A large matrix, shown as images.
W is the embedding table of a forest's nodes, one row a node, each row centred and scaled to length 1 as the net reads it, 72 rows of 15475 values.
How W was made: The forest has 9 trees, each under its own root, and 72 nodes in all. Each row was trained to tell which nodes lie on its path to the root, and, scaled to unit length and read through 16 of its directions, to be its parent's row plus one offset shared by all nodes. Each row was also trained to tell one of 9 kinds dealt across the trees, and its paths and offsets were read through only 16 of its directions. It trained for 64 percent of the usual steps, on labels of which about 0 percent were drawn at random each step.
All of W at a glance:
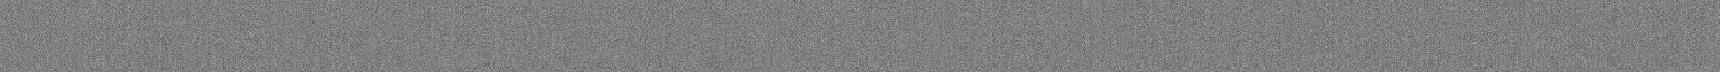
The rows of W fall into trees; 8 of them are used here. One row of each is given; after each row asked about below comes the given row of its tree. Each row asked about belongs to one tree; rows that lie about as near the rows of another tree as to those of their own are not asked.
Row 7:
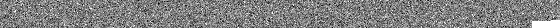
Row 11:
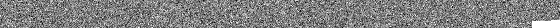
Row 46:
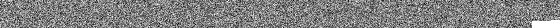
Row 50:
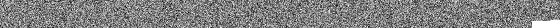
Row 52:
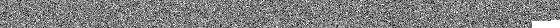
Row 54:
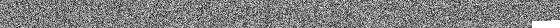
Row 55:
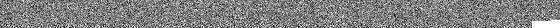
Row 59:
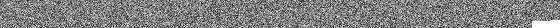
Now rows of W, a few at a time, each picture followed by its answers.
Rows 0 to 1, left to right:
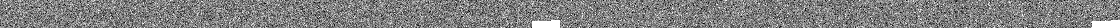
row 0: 46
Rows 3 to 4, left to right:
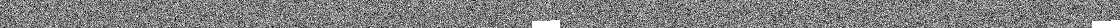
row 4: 54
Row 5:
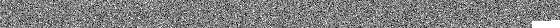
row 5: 46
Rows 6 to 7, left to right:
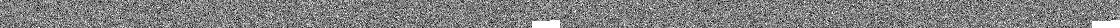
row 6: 7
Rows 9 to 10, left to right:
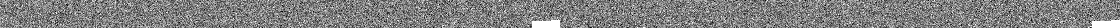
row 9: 46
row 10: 11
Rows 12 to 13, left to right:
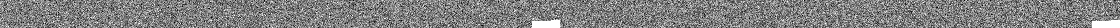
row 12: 50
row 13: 11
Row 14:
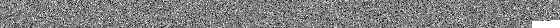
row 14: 7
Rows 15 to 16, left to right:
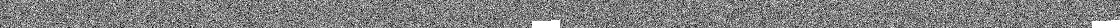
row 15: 52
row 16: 11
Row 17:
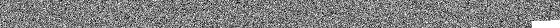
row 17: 50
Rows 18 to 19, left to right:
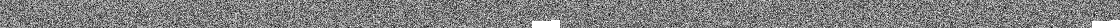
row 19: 59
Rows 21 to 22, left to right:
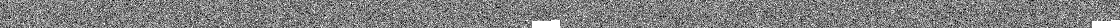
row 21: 52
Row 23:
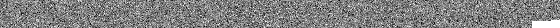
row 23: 52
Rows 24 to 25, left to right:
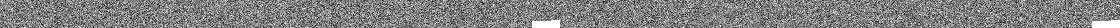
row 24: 54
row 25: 11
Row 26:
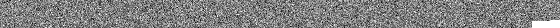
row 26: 7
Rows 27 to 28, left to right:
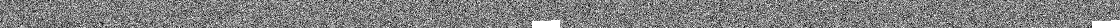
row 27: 11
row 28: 52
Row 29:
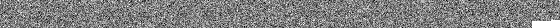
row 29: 46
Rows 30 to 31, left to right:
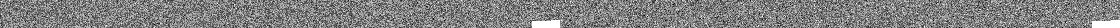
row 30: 54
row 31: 7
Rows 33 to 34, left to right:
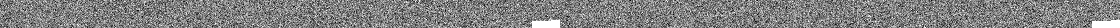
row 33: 55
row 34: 7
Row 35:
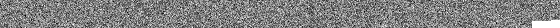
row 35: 55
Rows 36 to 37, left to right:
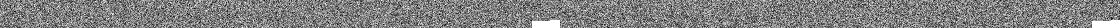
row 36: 55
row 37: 59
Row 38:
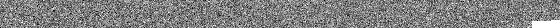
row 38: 11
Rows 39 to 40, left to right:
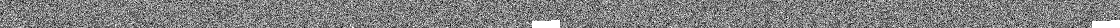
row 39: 11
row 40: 7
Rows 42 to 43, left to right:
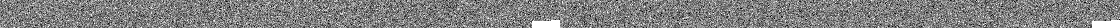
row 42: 46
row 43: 46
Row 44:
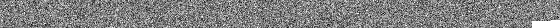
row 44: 7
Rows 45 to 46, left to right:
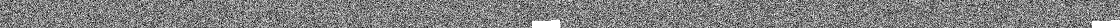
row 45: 55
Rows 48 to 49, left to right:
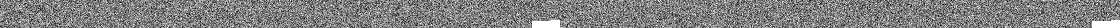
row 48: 55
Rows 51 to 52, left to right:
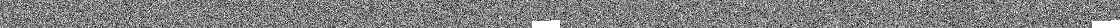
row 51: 46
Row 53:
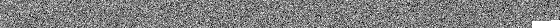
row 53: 46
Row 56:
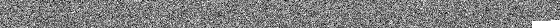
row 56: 11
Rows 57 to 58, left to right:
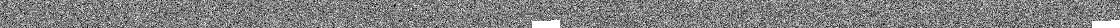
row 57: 52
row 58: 11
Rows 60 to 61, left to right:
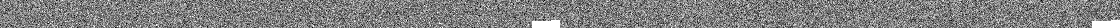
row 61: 50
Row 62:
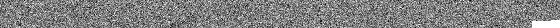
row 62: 59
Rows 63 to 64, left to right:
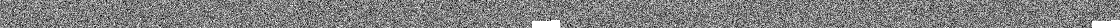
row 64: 46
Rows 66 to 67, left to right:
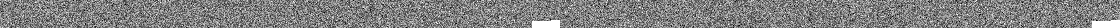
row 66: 46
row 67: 7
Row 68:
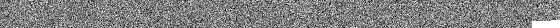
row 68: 7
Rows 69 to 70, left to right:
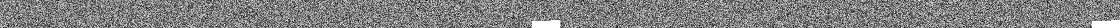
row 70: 54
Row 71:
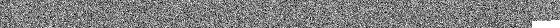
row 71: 7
